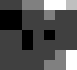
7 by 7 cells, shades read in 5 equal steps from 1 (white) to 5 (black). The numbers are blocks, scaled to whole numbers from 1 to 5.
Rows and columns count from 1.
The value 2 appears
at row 1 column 7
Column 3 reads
3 4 4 5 5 4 4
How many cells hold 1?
4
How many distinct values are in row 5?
2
